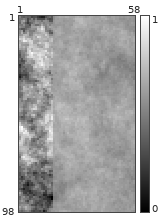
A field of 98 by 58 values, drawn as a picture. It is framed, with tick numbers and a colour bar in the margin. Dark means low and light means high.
The bottom left is the ninth with the lowest average. No lone cell stands out from its neighbours. No regular stripes run through it. A vertical seam about 30% of the way across splits the table, and the right part is calmer. The values are skewed, with a long tail toward low values.
